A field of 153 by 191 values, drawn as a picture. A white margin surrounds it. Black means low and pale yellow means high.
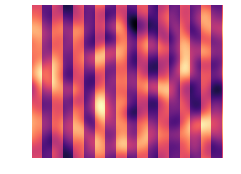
There are no lone odd cells. On average the colour sits 50% of the way up the scale. Stripes running up and down repeat 9 times from left to right. The top middle is the ninth with the lowest average.
